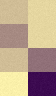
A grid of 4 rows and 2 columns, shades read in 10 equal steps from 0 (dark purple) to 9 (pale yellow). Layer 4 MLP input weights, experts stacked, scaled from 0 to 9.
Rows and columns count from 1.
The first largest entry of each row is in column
2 2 1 1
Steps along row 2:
up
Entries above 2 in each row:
2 2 2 1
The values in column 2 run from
0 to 8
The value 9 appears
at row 4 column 1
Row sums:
15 13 11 9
